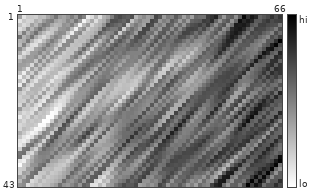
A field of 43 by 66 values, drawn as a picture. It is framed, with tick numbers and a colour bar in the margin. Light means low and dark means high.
Overall the values sit about 50% of the way up the scale. No row or column stands out. The grain runs diagonally up to the right. There is an overall slope up to the right. The values follow a bell shape.
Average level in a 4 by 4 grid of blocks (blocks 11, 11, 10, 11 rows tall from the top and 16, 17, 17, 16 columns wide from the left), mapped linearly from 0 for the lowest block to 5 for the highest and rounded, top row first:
1235 | 0235 | 0345 | 1345
